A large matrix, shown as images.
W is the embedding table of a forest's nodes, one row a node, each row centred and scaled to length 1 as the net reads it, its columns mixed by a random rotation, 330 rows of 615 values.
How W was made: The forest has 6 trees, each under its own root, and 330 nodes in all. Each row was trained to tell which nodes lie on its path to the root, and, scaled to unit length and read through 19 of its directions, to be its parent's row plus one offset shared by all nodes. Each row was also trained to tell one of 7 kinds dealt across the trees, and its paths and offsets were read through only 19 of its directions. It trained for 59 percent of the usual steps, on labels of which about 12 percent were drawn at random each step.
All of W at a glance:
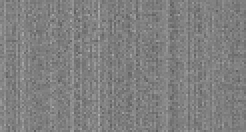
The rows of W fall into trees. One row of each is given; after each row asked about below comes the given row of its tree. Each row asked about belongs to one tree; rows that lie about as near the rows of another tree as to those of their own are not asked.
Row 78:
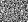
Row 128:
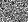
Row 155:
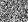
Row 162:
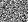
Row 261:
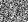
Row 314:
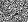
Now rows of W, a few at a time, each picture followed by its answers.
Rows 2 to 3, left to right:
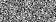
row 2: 261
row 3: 261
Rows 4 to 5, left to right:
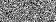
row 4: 128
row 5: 314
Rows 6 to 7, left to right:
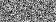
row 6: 162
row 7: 128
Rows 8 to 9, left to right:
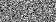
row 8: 314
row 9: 128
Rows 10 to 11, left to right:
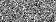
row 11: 128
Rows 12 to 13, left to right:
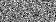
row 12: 162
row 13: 261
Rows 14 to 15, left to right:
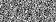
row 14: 261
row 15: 162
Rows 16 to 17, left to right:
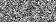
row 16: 261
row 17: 314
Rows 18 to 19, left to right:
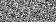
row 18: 128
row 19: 155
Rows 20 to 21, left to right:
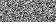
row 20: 128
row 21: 128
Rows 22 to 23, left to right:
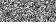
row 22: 128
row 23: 78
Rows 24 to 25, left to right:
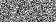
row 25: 162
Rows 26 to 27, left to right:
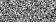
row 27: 162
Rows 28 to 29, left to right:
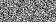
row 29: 78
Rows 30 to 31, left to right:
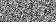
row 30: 128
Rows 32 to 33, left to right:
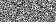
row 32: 155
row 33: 162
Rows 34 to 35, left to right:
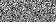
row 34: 162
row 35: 128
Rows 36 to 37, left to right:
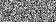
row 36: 162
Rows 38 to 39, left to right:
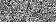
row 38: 314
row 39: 128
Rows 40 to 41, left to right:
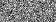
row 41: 155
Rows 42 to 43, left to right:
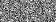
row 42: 128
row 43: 128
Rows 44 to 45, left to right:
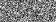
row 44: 261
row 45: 162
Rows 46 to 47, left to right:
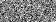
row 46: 162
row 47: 162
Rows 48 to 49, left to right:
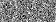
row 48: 128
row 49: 128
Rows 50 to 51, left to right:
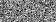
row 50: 314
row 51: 155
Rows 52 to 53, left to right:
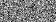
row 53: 162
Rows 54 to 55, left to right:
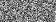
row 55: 128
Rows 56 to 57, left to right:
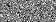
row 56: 78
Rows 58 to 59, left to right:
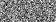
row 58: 155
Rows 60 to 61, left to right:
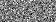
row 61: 162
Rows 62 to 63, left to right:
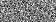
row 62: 78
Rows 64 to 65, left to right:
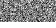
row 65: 162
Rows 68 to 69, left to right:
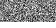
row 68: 162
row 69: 155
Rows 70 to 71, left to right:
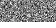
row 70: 128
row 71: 78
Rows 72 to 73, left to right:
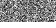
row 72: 128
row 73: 314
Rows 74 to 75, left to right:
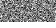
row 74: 261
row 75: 128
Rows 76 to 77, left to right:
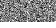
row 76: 128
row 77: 162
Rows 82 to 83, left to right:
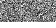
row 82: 162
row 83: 314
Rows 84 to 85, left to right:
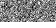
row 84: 78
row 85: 314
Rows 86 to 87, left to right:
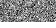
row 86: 314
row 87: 162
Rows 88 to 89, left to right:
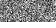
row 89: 261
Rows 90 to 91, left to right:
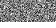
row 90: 155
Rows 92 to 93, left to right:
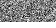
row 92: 314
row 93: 314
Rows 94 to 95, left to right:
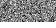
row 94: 162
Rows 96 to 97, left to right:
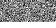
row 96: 128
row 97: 155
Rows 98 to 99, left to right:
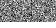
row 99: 162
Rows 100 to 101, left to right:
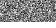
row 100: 78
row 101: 78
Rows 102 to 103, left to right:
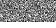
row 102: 78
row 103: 78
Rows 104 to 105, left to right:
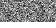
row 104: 261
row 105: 162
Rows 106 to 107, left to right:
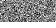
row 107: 128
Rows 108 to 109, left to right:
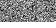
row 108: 314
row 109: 261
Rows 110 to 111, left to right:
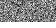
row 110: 155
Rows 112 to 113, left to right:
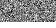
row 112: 162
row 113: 128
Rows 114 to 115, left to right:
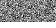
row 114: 128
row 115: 128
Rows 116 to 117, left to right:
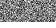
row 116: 128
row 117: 162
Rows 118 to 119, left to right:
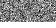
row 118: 162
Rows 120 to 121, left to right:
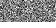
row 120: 128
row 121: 128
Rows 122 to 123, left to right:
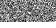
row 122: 128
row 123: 314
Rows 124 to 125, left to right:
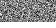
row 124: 128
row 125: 155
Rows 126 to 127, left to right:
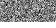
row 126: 155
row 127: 162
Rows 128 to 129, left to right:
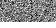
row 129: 162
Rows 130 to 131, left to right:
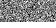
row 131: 314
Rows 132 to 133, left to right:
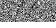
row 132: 155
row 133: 314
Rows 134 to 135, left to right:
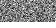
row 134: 162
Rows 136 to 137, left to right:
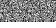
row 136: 155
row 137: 155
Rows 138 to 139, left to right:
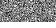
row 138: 128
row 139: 128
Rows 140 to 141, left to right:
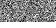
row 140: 128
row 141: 314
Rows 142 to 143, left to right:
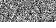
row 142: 261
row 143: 162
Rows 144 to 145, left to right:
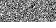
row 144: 78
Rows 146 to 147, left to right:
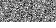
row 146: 78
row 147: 162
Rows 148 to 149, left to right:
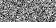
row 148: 155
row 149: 162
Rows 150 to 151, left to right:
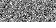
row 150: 314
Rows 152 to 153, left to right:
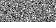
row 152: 128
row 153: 128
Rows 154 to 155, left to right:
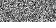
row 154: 128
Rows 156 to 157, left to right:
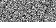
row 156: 162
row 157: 155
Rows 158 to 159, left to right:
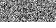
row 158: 78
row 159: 314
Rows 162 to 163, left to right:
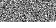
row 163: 261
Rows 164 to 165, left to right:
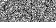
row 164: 261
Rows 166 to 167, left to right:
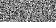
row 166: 314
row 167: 78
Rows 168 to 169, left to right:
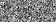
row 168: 78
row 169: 162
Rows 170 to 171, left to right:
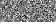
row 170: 128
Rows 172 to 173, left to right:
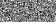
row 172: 128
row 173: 314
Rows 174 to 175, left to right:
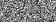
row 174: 78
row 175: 162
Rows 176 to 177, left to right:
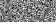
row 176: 162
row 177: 155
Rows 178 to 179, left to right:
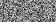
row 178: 162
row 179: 162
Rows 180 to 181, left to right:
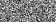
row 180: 261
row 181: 162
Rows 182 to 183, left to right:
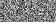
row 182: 128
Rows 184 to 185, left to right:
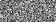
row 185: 128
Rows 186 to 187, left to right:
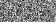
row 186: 162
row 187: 314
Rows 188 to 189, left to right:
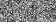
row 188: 261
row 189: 261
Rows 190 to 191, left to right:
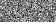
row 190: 261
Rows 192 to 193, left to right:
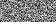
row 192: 155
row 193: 78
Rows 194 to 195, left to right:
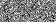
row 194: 261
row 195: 314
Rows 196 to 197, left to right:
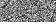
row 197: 155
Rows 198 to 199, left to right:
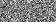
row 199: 162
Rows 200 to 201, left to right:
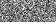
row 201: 261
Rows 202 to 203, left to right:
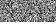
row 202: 128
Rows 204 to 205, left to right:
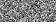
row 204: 261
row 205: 128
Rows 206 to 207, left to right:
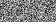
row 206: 162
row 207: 78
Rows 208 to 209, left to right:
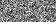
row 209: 78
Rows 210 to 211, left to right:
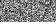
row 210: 128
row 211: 155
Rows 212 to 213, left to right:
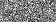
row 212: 162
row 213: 155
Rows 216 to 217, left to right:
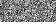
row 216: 314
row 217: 155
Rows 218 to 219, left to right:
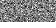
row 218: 128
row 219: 162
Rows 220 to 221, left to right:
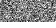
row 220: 314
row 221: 78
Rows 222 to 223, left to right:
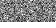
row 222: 128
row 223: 162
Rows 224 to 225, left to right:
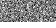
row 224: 78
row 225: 155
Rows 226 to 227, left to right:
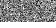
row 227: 314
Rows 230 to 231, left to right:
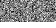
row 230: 128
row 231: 261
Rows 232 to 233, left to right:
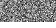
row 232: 155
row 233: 155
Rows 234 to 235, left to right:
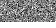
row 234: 155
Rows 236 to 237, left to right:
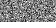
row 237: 128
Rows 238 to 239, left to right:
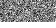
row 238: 314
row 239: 128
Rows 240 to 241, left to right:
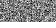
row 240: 314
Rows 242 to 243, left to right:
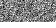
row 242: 162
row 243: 314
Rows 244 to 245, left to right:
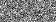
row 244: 78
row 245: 162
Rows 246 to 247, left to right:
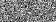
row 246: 128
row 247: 314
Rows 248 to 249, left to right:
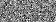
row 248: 162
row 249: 162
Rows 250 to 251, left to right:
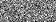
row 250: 162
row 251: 78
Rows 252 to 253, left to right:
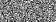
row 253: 162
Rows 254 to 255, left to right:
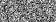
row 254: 261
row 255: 162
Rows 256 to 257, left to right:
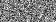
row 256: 162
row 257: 261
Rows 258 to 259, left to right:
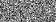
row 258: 314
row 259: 128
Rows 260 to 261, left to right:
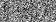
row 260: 261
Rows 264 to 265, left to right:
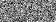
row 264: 128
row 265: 162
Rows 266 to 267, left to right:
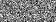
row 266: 78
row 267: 162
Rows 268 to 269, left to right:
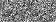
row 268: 162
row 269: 314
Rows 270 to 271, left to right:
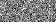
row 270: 155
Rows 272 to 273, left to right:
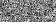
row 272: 314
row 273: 314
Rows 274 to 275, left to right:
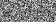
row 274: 155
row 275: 162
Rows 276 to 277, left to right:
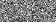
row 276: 128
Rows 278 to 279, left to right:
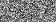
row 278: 78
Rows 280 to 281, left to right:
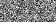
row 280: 128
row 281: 314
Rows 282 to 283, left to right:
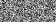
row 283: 128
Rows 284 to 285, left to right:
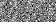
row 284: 128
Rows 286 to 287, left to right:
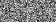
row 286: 128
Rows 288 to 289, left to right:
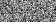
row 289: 162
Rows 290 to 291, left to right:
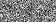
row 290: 78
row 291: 314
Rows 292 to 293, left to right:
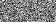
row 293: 314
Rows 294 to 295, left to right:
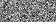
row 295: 155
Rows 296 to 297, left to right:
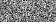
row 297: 128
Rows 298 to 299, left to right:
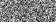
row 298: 155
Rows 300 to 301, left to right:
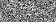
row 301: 155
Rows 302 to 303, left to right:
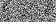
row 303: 128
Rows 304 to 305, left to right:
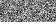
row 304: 314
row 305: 155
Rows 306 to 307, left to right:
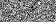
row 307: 314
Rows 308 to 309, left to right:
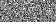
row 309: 155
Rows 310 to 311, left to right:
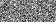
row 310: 162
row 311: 155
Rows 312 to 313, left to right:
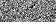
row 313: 162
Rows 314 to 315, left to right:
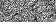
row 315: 261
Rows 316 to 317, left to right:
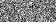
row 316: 162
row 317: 78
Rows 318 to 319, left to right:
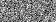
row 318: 78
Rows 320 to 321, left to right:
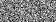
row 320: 162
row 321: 155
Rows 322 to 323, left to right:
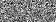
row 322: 128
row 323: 128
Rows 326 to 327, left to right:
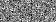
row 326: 261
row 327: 162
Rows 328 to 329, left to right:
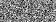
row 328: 128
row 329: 314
